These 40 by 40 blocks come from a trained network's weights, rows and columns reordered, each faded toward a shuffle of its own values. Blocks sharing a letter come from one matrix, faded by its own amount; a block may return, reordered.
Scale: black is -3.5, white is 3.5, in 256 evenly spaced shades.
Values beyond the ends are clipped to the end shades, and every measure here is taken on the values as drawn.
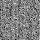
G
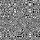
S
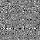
S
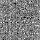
G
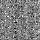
G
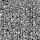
G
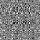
S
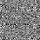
S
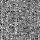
G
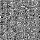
G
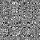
S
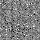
G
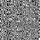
S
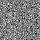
G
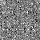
G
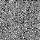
G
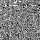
G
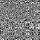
S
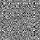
S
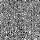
G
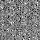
G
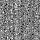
G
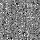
G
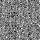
G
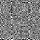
S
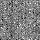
G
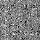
G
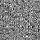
G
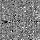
G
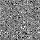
G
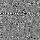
S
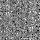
G
